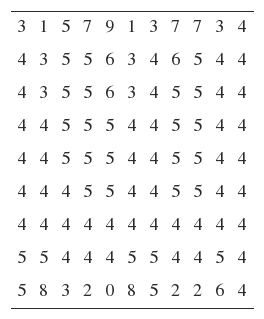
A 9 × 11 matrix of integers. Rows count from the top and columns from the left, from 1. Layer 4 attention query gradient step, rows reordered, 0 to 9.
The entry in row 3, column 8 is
5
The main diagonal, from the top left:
3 3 5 5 5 4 4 4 2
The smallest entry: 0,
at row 9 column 5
